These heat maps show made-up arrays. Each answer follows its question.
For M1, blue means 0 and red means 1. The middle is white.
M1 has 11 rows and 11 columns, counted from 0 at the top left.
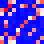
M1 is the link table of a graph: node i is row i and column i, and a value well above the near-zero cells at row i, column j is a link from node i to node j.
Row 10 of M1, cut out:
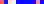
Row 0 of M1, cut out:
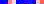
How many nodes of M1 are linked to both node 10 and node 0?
3
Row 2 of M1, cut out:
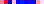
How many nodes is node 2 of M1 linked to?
5
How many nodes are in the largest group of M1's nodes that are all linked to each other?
5
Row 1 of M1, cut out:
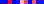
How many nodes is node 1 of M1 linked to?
4
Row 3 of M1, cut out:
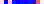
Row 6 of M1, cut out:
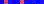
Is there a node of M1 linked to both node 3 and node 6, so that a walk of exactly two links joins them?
no
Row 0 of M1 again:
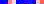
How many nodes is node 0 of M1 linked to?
4
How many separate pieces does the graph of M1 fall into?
1
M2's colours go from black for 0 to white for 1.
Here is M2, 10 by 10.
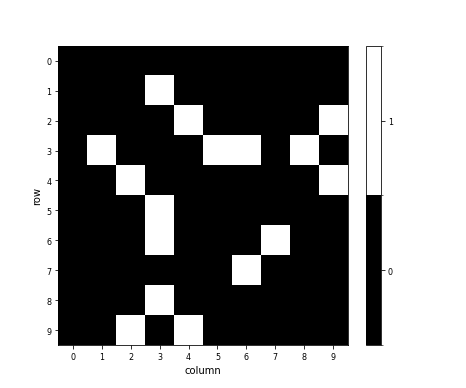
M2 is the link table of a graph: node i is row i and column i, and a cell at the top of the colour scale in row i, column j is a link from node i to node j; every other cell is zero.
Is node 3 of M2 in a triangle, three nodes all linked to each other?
no
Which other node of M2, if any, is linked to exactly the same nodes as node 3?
none
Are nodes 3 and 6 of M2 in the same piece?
yes
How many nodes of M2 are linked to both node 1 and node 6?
1
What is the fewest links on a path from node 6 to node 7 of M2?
1
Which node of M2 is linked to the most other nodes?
node 3
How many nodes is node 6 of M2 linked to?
2
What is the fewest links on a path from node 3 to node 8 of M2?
1
